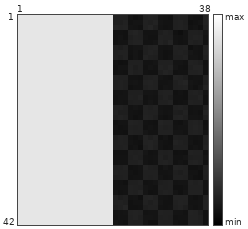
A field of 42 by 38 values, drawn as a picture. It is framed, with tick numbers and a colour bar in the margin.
The table splits into one row of 2 panels. Panel 1,1: very high, flat. Panel 1,2: very low, checkered, faint in contrast.
